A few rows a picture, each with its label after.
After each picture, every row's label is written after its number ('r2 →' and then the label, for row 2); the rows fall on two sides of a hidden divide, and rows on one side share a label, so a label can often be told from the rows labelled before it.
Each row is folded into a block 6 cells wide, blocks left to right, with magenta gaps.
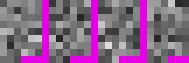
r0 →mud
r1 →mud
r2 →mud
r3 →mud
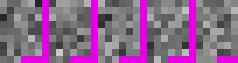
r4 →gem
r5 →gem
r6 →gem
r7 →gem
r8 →gem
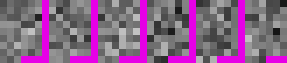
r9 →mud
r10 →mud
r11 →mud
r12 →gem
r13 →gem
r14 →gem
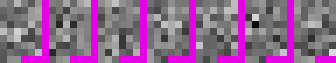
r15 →gem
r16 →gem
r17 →gem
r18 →mud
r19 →mud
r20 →gem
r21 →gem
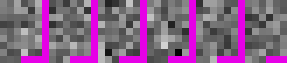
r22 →mud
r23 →mud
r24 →mud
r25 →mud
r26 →gem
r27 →gem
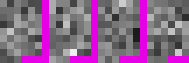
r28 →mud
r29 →mud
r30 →mud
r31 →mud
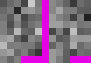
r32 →mud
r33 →mud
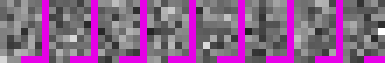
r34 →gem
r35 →gem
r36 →mud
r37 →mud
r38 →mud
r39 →mud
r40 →gem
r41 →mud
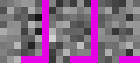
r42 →gem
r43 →gem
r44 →gem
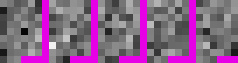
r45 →gem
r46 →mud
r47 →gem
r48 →mud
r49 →mud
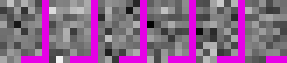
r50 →gem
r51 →gem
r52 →gem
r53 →gem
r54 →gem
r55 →mud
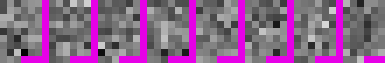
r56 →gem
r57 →gem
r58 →gem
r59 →mud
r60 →gem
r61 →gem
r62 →gem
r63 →gem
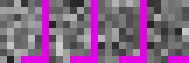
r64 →mud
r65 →gem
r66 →gem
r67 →gem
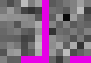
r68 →gem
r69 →mud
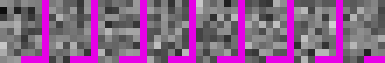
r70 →gem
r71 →mud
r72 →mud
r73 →mud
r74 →mud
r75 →mud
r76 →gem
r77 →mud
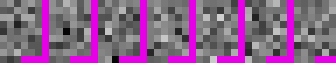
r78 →mud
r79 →gem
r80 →mud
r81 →gem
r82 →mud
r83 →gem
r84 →gem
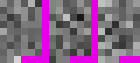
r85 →gem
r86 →gem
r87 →gem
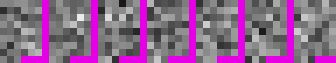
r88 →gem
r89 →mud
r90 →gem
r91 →gem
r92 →gem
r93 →mud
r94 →gem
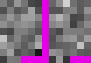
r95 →mud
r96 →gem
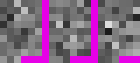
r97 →gem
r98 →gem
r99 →gem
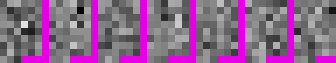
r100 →gem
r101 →gem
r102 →gem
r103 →mud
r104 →mud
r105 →gem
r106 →mud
